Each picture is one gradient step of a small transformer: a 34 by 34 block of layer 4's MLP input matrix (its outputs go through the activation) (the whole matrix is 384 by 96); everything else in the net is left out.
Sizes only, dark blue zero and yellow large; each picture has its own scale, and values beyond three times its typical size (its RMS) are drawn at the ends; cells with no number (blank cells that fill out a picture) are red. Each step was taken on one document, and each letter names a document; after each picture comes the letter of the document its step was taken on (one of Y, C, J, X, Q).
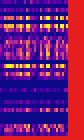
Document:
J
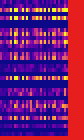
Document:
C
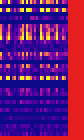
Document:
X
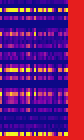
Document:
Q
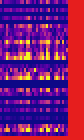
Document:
J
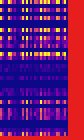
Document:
X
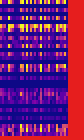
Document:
X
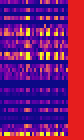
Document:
J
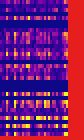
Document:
C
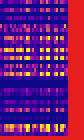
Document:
J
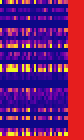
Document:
Q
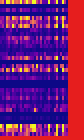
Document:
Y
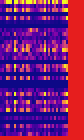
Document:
C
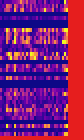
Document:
C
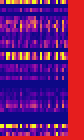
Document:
Y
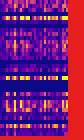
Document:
C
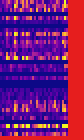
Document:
C
